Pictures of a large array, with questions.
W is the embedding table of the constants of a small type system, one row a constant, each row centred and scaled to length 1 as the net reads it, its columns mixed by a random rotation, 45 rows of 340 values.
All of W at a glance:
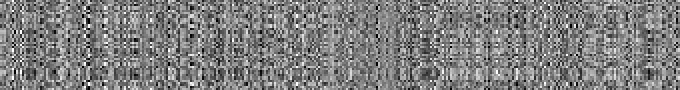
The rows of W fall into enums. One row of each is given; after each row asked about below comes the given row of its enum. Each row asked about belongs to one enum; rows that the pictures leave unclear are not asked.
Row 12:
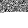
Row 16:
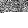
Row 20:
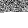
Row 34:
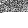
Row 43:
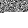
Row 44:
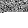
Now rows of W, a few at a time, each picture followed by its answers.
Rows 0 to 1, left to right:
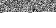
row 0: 34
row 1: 12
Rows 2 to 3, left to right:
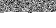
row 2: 20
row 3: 43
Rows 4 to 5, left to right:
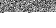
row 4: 43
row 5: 34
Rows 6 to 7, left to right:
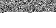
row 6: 44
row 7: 12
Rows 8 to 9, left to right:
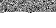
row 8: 12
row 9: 44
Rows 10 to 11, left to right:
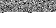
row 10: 44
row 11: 43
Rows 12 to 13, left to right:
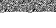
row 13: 12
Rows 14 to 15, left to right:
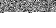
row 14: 43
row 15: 16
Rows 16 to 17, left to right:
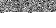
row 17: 43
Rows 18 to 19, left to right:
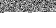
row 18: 43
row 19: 20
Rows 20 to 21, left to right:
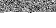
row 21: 44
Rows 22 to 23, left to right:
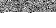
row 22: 16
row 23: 44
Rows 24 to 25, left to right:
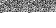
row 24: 34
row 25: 34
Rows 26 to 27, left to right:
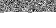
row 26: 20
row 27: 12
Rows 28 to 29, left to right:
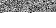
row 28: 34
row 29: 44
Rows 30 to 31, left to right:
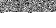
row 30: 16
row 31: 43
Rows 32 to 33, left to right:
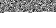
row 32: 43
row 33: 12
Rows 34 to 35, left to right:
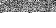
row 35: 16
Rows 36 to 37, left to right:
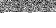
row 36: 16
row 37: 20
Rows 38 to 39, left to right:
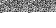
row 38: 34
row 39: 34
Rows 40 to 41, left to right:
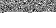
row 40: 44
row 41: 12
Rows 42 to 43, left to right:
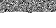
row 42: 12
